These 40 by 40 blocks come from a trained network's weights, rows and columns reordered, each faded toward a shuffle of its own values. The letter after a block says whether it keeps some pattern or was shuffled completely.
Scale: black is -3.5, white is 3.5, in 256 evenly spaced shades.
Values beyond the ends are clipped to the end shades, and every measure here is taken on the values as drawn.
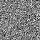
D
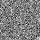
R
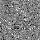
D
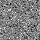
R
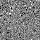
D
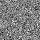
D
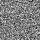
D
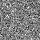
R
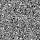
R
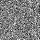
R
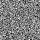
R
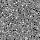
R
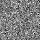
R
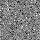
R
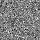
R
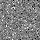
R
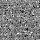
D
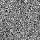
D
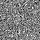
R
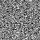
D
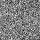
R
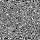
D
